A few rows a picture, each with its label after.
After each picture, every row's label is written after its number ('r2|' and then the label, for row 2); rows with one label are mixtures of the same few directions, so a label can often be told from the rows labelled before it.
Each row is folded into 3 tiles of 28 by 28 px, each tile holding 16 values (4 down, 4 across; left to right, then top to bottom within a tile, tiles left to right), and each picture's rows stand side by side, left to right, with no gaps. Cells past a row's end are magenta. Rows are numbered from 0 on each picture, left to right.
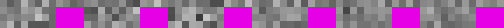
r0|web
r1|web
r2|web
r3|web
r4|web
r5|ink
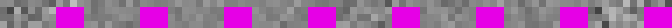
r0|web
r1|web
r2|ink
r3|web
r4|web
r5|web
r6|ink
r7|ink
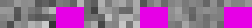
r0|ink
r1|ink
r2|ink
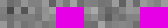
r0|web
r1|ink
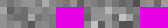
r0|web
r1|web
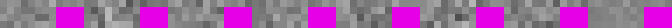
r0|web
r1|ink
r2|ink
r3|ink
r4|ink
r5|web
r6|web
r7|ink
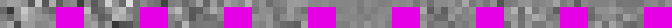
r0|ink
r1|web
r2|ink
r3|ink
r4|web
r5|web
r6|web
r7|web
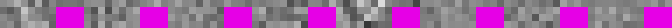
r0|ink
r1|web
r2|ink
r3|ink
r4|web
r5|ink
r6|web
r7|web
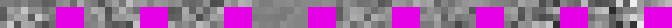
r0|web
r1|ink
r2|web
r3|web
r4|web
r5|ink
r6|ink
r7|ink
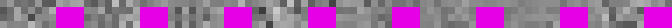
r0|web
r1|ink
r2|web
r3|ink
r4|ink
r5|ink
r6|ink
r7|ink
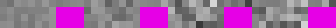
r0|ink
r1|web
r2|web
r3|ink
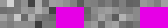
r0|ink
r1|web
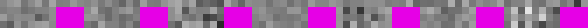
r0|web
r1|ink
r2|ink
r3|ink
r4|web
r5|ink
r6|web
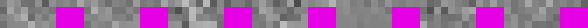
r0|web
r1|web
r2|ink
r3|web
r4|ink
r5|web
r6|web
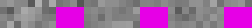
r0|ink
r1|ink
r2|web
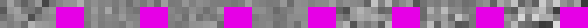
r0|web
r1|web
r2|ink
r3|ink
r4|ink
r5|web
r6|ink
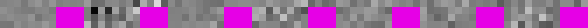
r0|web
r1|web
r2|ink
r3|web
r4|ink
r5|web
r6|web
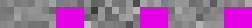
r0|ink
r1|web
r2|web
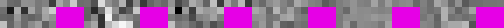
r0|web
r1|ink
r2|web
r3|web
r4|ink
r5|ink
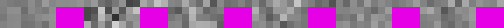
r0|ink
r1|web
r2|ink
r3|web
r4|ink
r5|ink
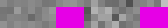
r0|web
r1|web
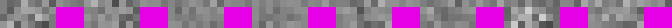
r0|web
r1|ink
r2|web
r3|web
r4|ink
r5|ink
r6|web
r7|ink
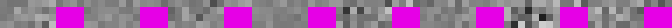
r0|ink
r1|ink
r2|web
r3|ink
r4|web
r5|ink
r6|web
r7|web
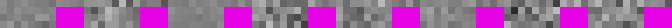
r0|web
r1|ink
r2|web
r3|ink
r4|web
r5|web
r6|web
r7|ink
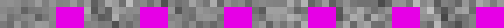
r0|web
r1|web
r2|web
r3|ink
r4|web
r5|ink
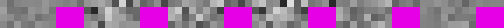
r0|web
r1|ink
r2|web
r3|ink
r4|web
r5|ink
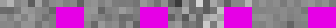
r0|ink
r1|ink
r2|ink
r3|ink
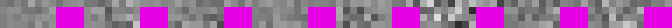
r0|ink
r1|ink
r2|ink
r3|ink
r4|web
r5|ink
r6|ink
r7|ink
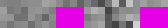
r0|web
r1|ink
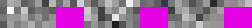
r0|web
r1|web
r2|web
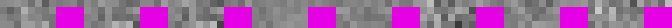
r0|ink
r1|ink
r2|ink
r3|ink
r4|ink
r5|ink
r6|web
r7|web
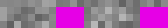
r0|web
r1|web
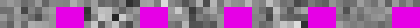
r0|web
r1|web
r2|ink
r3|ink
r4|web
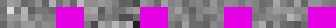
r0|web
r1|ink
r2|ink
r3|web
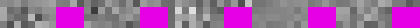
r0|web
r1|web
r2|web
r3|ink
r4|web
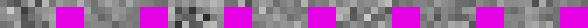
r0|ink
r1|web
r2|web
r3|web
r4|web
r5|ink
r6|ink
